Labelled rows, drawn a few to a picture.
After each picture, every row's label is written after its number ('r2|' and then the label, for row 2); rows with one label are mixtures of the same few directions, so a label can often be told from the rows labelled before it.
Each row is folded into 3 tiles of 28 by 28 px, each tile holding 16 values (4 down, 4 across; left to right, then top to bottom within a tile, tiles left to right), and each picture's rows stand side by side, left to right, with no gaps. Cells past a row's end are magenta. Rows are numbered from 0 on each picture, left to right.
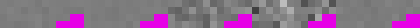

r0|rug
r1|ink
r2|rug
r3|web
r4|web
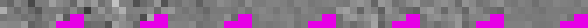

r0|web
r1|web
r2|web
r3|rug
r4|rug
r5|rug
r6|web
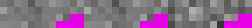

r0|web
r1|web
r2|ink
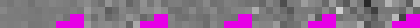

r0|web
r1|ink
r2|rug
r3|web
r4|web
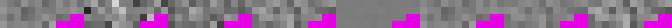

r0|ink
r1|web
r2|ink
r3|rug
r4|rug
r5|ink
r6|rug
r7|rug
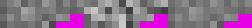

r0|ink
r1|rug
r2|ink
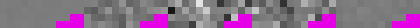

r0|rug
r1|rug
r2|web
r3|web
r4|ink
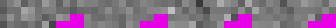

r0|ink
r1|rug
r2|web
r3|web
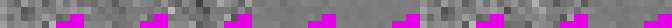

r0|ink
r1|web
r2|web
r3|web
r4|ink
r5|ink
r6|web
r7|web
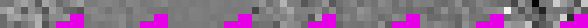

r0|rug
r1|rug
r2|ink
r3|web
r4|ink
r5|rug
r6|web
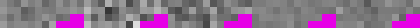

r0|ink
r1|ink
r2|rug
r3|rug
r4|web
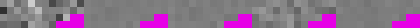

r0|web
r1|ink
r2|ink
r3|rug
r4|web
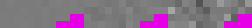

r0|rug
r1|rug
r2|web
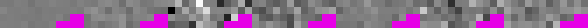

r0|web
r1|rug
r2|web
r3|rug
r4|web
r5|web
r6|ink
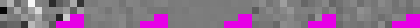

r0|web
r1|rug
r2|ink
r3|web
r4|ink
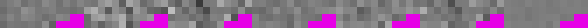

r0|ink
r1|rug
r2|web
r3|rug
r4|ink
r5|web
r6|ink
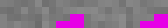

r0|rug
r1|rug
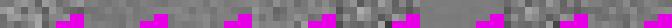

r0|rug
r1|rug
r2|rug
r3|ink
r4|ink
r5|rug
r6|ink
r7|rug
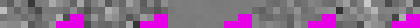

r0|web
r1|ink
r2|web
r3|rug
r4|web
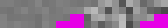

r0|rug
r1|rug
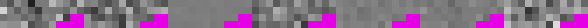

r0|web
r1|rug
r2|rug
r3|ink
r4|ink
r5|web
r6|ink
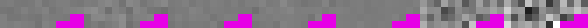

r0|rug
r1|rug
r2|ink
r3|web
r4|web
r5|ink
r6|ink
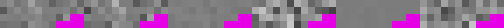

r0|web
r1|web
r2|rug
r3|rug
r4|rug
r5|ink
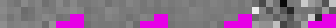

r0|ink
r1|ink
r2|ink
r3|web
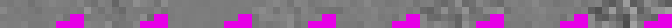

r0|web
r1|web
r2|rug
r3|rug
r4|web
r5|rug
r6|web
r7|rug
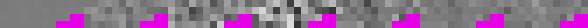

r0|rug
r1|rug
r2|ink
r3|rug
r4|web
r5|web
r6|web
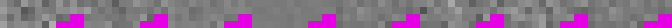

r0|ink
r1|web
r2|ink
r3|rug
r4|ink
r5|web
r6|rug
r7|ink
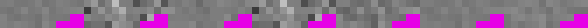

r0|rug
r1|web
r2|web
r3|web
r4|rug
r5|rug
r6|rug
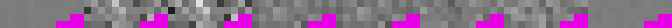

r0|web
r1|web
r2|web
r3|ink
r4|ink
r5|web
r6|rug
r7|ink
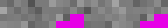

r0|web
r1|web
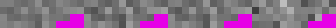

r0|rug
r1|rug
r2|rug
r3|web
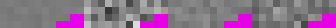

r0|rug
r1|ink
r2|rug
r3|ink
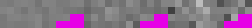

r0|rug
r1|ink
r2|web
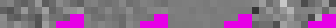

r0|rug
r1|rug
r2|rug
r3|web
